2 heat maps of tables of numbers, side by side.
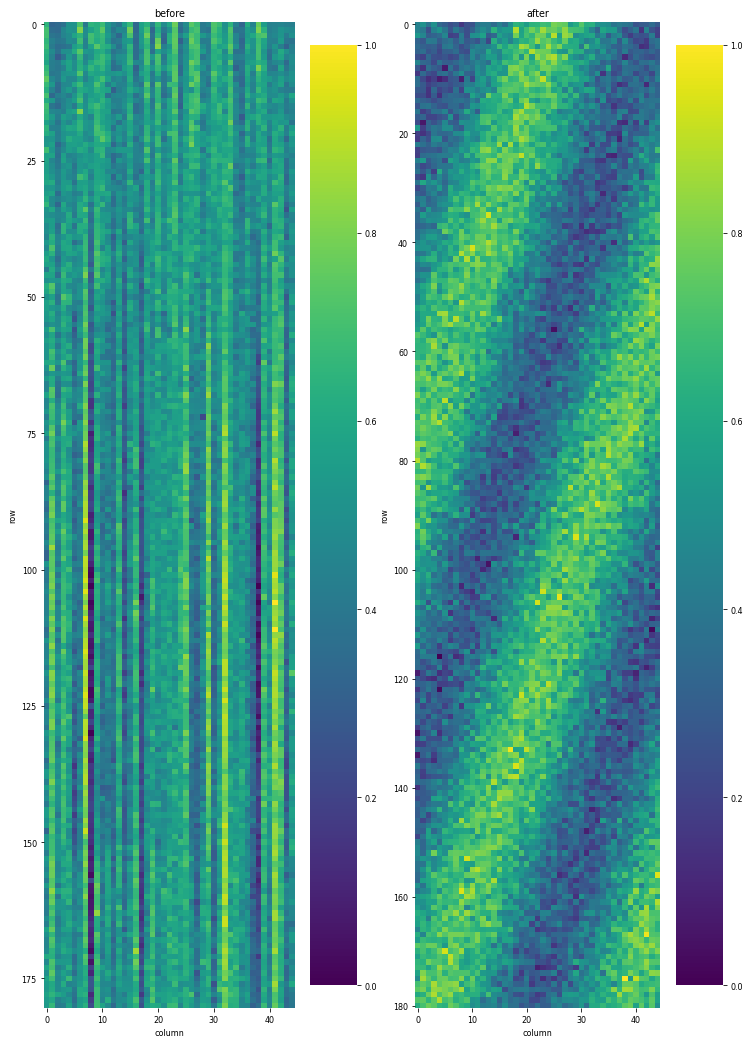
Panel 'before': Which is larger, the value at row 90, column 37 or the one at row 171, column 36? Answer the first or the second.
the second
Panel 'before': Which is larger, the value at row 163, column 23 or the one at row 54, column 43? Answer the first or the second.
the first
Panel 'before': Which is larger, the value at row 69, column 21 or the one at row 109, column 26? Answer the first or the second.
the first
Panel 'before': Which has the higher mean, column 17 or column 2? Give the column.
2
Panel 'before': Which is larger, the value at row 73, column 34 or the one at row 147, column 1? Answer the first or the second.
the second
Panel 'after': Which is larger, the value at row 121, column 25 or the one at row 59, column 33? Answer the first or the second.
the first
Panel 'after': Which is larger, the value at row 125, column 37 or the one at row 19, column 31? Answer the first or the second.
the second
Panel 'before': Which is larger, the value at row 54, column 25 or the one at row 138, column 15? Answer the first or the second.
the first
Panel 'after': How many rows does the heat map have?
181
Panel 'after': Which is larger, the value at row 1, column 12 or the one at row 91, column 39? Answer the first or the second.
the second
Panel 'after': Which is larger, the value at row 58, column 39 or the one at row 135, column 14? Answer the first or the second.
the second
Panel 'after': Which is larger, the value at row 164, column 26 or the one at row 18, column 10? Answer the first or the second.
the second
